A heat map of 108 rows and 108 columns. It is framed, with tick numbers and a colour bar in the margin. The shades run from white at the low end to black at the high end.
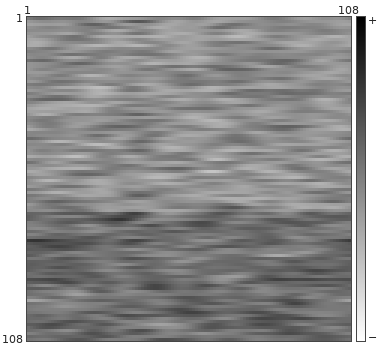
Grain: streaks across. Average level on the scale: 50%. Seam: horizontal, 60% of the way down, the bottom part higher.
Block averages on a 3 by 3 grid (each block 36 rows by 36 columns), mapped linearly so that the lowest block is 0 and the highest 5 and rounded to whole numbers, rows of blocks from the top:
0 0 0
1 1 1
5 4 5
